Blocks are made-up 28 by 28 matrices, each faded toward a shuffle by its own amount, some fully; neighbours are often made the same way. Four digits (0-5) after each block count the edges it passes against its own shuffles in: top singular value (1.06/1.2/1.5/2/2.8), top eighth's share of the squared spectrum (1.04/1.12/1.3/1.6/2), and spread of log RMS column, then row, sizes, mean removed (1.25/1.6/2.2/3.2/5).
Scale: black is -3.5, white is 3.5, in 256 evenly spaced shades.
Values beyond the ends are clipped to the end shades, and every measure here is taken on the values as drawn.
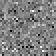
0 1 0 1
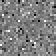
0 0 0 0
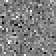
0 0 0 0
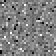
0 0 0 0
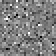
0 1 1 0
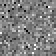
1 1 0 0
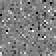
1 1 0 0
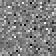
0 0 0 0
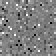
0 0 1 0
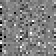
2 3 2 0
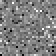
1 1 0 0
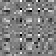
4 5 2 3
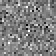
2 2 0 0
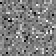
1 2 0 0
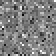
3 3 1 1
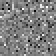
1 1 0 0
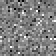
1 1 0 0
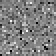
0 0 0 0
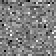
2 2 0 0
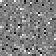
0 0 0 0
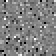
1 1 1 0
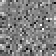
3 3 0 1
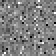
1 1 0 0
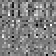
4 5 2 2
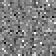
3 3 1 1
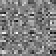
4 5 2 3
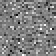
2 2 0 0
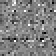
2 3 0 2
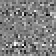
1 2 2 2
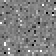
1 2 0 0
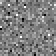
0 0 0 0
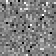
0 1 0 0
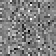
1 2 3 0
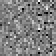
1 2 2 0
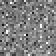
1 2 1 0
